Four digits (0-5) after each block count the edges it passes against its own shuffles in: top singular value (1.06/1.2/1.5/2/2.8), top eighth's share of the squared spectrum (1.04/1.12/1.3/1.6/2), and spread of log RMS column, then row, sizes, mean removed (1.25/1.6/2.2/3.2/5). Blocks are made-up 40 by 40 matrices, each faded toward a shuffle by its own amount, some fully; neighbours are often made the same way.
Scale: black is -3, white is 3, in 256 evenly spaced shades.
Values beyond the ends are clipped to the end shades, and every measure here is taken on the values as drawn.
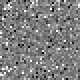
0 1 1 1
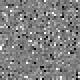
1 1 0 1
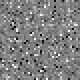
0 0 0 0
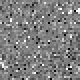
0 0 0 1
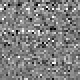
1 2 1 2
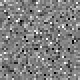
0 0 0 0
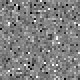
0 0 0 0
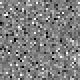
0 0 0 0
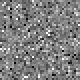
1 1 0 0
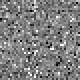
2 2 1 0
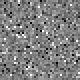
0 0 0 0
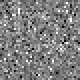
0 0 0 0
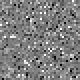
2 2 0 0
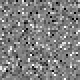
1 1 0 0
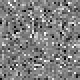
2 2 0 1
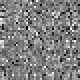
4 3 1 1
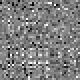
3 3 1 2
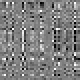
4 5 3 3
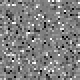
0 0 1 0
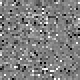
2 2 0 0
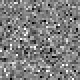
1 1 0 0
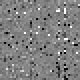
2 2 1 0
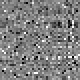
3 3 1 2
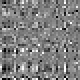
4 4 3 3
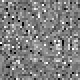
3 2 1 1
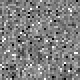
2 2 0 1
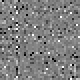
2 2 0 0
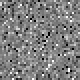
1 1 0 0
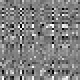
4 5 3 3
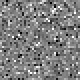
2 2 0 0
